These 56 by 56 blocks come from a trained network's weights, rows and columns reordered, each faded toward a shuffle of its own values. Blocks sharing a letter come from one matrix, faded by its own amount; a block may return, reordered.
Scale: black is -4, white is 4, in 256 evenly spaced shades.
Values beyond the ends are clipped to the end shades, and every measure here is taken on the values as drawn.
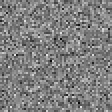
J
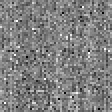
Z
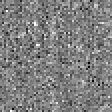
Z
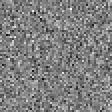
J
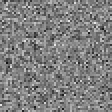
J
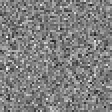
J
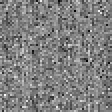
Z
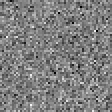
J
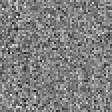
J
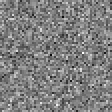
J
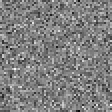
J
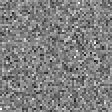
J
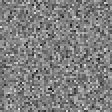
J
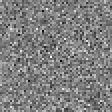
J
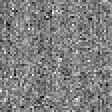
Z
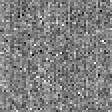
Z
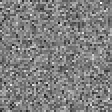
J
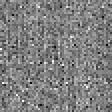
Z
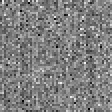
Z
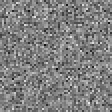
J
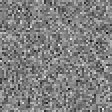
J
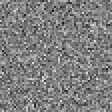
J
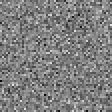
J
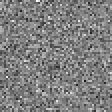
J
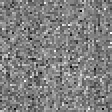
Z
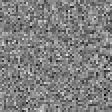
J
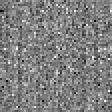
Z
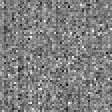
Z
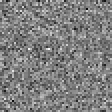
J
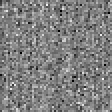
Z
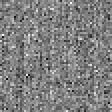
Z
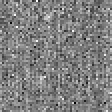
Z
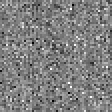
Z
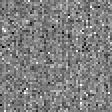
Z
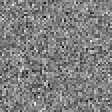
J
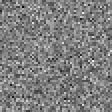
J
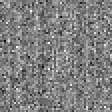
Z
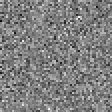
J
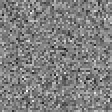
J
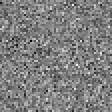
J
